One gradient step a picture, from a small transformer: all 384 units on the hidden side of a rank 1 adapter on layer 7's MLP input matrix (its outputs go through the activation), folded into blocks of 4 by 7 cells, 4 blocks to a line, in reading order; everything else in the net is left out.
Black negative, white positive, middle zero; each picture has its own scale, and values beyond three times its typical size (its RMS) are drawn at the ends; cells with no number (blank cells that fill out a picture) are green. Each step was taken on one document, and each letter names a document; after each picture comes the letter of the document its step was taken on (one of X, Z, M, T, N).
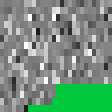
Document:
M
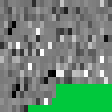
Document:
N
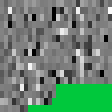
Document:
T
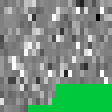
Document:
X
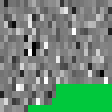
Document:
M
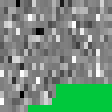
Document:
M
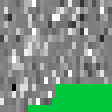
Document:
X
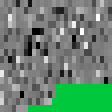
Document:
M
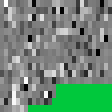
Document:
T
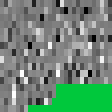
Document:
N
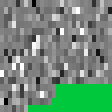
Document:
X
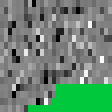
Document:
N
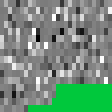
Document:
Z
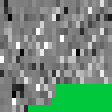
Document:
N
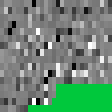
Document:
N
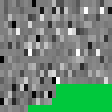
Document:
T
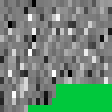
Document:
X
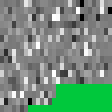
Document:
X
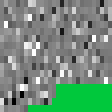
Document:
M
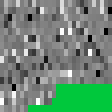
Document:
Z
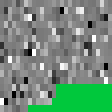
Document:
M
